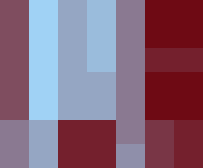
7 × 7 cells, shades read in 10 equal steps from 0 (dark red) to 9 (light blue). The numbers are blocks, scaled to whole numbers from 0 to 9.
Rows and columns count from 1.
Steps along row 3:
up down up down down same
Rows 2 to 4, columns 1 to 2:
3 9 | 3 9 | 3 9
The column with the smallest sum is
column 7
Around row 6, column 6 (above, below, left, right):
0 2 5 1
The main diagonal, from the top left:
3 9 7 7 5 2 1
